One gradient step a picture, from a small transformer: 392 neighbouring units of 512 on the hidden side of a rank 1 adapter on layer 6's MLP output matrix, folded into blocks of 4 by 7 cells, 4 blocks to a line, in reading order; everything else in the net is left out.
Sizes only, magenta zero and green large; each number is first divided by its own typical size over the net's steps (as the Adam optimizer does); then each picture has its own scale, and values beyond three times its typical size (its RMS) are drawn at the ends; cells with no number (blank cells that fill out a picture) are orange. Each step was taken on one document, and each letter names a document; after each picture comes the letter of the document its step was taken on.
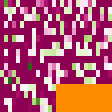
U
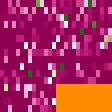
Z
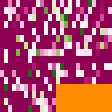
Z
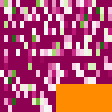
U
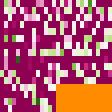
U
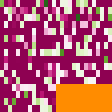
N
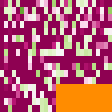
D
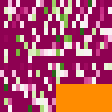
Z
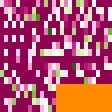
N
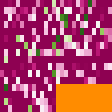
Z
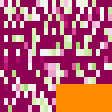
N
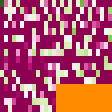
N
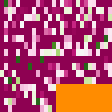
U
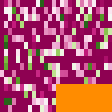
D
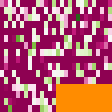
D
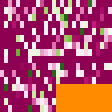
Z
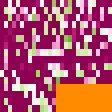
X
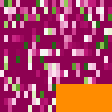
D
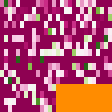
U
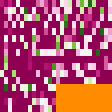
X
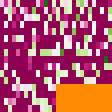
N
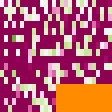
N
